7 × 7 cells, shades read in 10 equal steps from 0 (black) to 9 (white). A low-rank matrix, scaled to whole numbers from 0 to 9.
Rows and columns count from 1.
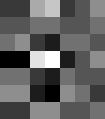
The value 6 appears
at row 1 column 3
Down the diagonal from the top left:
2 3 2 9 4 4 4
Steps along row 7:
same up same down same up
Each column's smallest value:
0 0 1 0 1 3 2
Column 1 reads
2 3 4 0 4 5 2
